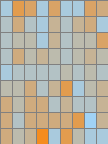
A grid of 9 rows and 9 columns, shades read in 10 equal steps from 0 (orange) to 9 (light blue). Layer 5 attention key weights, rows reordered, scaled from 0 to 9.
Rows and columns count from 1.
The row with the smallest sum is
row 8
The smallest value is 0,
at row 9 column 4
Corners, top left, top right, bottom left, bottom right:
8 4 4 8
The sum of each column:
55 48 46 51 50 48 55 54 51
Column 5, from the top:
3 5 5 6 7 5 7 4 8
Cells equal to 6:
16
